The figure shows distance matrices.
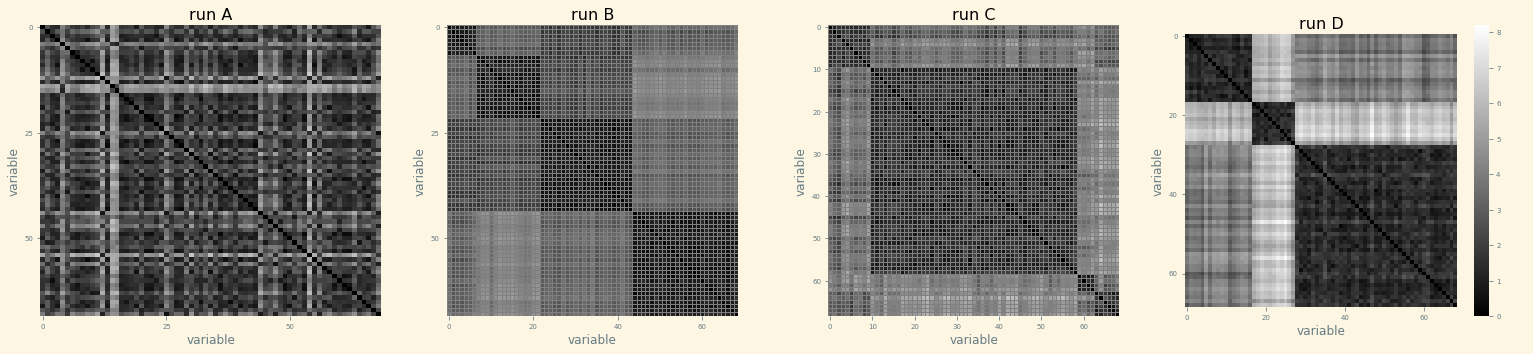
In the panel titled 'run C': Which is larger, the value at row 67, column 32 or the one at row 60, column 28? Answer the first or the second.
the first
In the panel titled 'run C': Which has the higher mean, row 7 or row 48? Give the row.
7
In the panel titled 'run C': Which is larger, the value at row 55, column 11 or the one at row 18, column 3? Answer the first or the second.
the second
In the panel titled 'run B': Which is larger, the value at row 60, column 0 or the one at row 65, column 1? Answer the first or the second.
the first
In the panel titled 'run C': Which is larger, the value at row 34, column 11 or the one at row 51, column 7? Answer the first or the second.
the second
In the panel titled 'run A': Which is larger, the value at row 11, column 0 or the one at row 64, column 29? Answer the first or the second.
the first
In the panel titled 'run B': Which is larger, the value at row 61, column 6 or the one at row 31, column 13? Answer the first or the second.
the first
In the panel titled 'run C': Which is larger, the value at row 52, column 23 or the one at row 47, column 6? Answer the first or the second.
the second
